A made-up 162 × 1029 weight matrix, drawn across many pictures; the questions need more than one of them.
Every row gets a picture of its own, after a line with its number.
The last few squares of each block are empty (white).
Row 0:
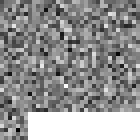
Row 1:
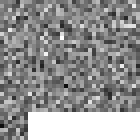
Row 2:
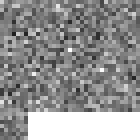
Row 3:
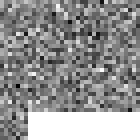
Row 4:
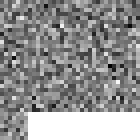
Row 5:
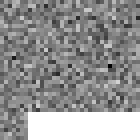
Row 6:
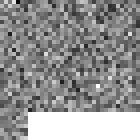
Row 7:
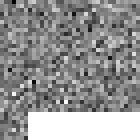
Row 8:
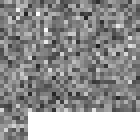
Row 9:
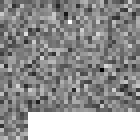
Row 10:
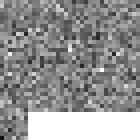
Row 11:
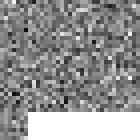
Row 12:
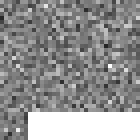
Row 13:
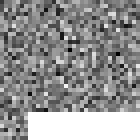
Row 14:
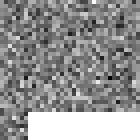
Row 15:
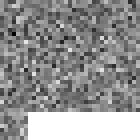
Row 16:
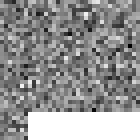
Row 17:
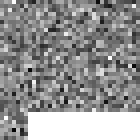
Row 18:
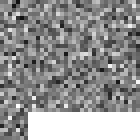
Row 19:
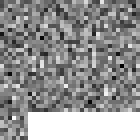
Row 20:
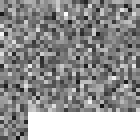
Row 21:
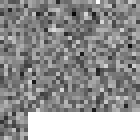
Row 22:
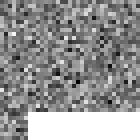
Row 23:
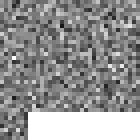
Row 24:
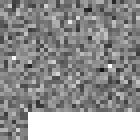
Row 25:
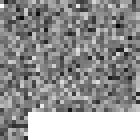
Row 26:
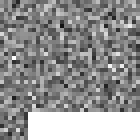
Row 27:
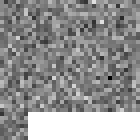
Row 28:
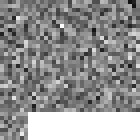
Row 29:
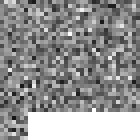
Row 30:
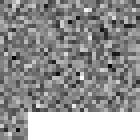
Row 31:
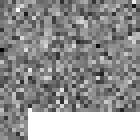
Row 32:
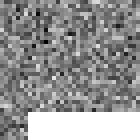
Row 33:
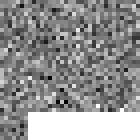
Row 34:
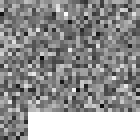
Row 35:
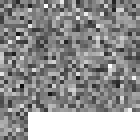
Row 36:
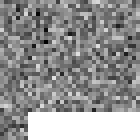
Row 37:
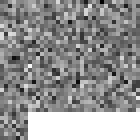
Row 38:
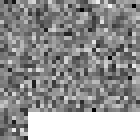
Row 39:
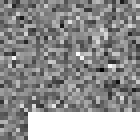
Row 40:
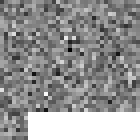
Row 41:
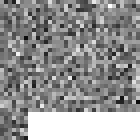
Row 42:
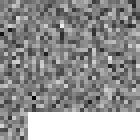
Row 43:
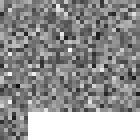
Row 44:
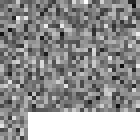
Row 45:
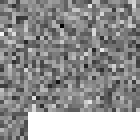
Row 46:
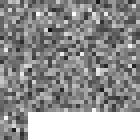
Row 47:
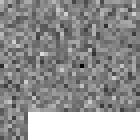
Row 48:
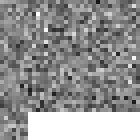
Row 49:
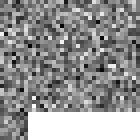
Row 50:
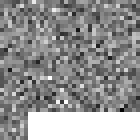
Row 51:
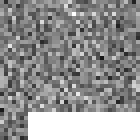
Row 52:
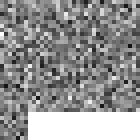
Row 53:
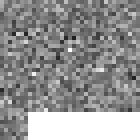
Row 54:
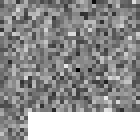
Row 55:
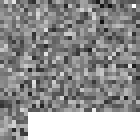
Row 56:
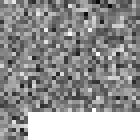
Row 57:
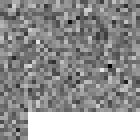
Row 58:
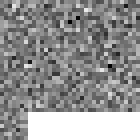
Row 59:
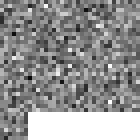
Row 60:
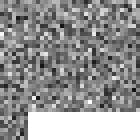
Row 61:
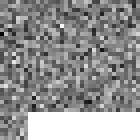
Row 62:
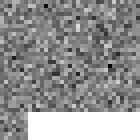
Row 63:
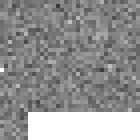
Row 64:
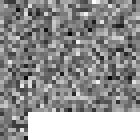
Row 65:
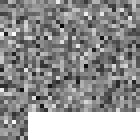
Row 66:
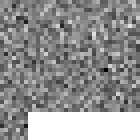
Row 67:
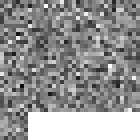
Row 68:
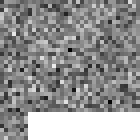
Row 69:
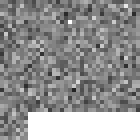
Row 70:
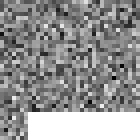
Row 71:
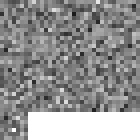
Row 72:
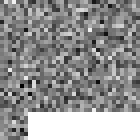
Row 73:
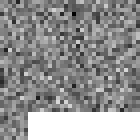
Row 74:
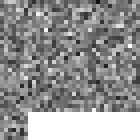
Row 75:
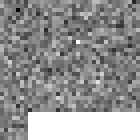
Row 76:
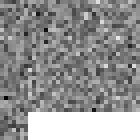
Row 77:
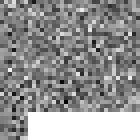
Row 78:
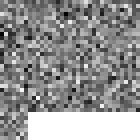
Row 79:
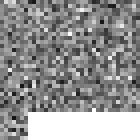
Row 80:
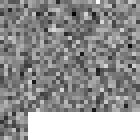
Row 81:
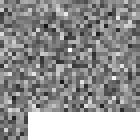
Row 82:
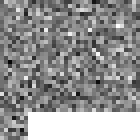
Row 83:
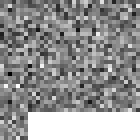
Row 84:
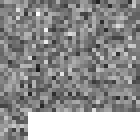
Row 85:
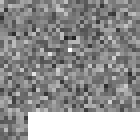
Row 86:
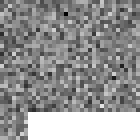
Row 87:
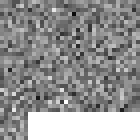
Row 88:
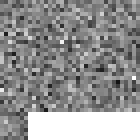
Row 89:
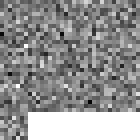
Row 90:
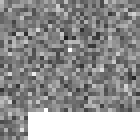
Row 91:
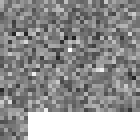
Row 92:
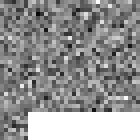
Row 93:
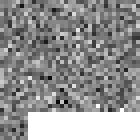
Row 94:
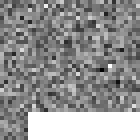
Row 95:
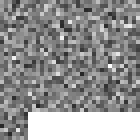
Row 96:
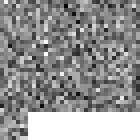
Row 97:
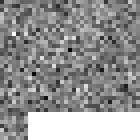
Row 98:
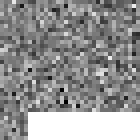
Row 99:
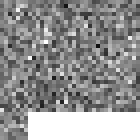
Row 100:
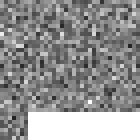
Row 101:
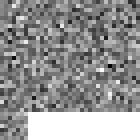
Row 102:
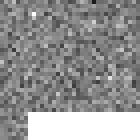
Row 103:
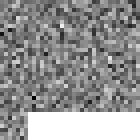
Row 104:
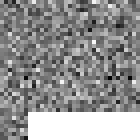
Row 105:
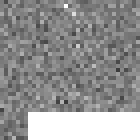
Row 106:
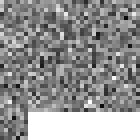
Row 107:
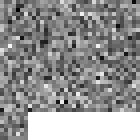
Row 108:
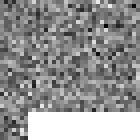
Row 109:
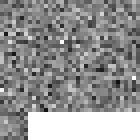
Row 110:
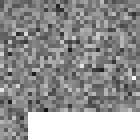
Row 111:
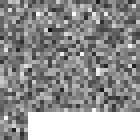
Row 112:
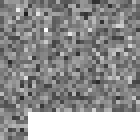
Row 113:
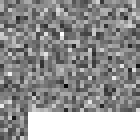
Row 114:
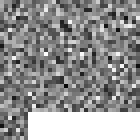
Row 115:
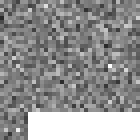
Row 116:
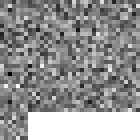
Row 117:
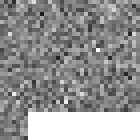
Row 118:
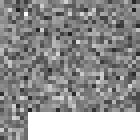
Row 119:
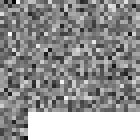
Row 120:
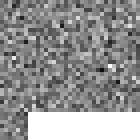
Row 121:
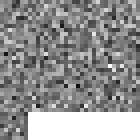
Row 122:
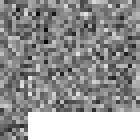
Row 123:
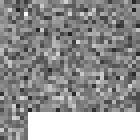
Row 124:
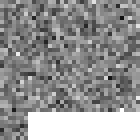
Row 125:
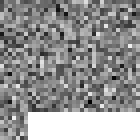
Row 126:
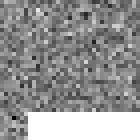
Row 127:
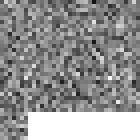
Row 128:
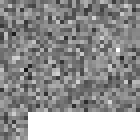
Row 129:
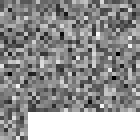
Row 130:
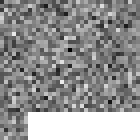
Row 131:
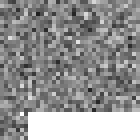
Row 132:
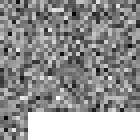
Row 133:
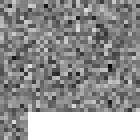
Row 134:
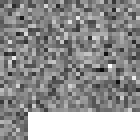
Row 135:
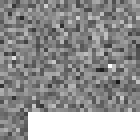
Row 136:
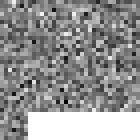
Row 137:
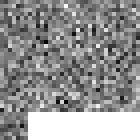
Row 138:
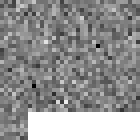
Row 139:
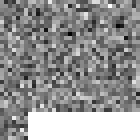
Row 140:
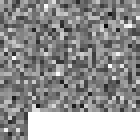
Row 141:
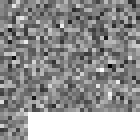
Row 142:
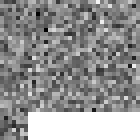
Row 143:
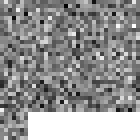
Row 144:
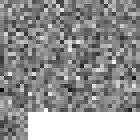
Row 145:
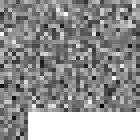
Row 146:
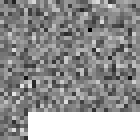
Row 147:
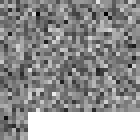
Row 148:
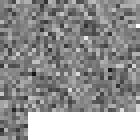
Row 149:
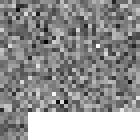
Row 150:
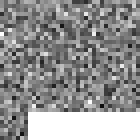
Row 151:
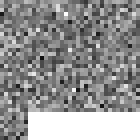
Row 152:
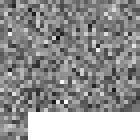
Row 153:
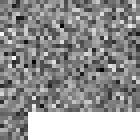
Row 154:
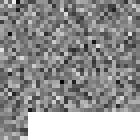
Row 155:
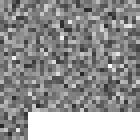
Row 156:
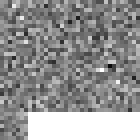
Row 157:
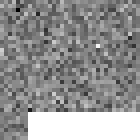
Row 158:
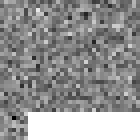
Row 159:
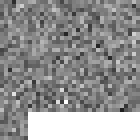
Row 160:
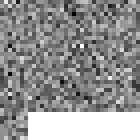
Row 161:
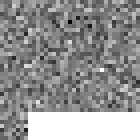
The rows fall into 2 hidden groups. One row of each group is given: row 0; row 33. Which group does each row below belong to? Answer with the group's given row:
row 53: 0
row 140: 0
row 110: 0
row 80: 33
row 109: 0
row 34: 0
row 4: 0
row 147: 33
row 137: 33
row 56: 33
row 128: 0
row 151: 0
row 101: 0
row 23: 0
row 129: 0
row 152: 33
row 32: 33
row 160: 33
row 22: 0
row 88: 0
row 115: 0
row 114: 0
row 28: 0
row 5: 0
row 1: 0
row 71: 33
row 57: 0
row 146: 33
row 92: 33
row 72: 33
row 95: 0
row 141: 0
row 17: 33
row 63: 0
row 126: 33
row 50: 33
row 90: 0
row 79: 33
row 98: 33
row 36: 33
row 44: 0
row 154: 33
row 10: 0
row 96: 33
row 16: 33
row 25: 33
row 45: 0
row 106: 0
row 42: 0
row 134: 0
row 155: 0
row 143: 33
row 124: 33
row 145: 0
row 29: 33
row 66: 0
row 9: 0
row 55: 33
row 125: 0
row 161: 0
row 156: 0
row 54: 33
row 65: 0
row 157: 33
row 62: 0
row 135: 0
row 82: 33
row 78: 0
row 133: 0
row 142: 33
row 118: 33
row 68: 0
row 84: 33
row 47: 0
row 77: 33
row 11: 33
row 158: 33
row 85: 0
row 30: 0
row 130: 0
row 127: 33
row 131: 33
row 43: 0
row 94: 0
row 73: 33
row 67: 0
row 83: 0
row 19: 0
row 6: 33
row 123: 33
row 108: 33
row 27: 33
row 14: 33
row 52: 0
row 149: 33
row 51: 33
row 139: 33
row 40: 0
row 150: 0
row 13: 0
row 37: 0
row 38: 33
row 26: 0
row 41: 33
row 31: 33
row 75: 33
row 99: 33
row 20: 0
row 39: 0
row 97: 0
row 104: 33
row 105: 33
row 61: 0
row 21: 33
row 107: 33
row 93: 33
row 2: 0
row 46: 33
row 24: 0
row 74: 33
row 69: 0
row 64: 33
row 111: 33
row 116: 0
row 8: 33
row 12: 0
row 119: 33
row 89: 0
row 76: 33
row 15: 0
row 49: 0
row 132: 33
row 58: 0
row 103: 0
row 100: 0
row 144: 0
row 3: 0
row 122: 33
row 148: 33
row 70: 0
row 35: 0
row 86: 0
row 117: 33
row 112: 33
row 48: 33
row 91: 0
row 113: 0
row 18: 0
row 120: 0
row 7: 33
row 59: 0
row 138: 33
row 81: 0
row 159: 33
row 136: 33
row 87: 33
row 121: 0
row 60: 0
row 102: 33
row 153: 0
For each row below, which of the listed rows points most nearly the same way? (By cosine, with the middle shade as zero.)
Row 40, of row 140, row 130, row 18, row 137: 130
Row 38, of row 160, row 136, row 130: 130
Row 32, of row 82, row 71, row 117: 71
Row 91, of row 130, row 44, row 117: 117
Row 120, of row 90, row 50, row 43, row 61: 50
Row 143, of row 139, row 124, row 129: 129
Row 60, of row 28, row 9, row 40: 40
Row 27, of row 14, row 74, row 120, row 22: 14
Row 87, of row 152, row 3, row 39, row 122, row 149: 152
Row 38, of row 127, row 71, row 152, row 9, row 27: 71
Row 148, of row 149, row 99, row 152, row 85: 149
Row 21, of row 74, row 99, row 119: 119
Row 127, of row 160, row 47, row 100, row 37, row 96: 160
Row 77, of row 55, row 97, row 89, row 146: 55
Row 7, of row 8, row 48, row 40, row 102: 40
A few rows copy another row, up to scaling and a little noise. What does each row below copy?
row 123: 118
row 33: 93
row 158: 126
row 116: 83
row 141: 101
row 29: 79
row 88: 109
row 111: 46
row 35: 67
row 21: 80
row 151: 34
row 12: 115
